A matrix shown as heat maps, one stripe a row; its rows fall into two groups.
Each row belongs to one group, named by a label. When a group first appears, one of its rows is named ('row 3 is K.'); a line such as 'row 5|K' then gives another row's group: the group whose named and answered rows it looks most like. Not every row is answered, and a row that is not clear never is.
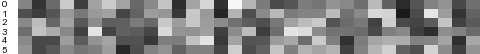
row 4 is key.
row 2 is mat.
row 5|key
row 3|mat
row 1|key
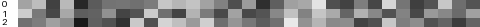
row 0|mat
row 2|mat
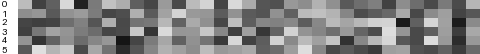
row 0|key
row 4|key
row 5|mat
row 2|key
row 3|mat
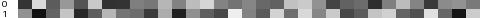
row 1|key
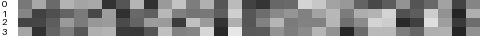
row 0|mat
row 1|key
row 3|key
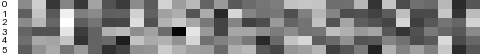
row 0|mat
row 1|mat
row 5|mat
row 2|mat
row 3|key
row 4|mat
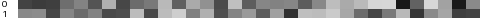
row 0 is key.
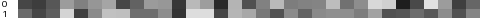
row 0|key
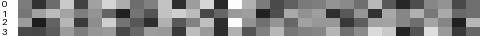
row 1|mat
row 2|key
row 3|key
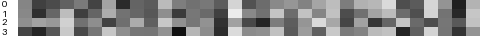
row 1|key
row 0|key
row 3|key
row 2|mat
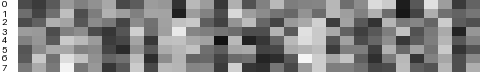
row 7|mat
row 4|mat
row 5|mat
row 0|key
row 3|mat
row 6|mat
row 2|mat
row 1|key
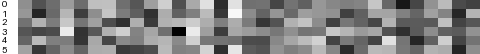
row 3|key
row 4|mat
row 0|key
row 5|key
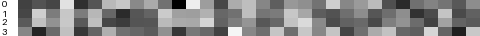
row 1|mat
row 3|key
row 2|mat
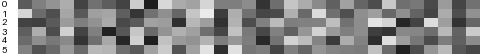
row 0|mat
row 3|mat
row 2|key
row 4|mat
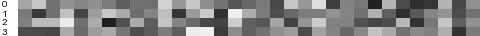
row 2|mat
